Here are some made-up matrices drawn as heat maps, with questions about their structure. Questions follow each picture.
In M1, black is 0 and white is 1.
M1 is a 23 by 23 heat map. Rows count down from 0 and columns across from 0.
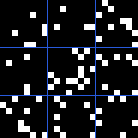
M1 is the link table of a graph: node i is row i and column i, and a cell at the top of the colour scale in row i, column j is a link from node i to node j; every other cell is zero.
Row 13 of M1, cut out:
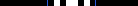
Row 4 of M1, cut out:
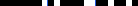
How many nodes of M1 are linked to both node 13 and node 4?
2
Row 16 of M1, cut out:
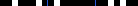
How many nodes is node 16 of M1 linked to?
5
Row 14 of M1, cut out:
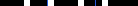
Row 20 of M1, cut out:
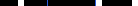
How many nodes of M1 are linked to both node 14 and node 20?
0
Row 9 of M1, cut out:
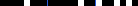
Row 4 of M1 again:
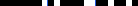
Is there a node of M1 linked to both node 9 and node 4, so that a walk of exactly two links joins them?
yes
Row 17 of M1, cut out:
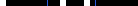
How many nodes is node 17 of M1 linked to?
3
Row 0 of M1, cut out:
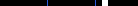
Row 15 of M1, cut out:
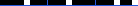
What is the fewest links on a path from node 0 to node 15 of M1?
4
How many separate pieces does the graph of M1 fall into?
1
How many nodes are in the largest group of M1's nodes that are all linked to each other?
3
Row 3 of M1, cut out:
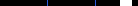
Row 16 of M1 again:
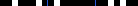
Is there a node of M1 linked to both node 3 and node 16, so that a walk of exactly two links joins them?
yes
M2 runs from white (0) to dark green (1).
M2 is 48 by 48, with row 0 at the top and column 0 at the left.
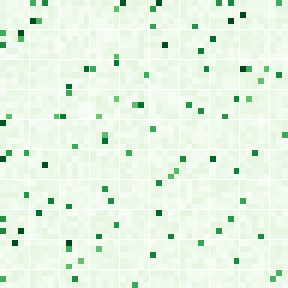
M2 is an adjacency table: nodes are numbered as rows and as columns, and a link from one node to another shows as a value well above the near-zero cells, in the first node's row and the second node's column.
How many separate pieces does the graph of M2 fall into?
3
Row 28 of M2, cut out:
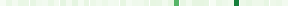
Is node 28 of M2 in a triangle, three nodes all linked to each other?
no
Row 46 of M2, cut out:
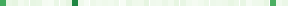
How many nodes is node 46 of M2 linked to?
3
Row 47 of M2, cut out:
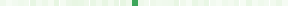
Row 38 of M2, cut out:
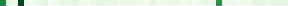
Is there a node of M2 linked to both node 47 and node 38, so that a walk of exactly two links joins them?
no
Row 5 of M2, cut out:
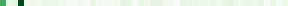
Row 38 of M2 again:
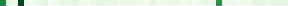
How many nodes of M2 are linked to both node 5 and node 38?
2
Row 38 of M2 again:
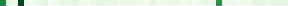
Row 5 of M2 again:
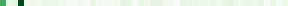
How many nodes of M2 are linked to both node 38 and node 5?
2
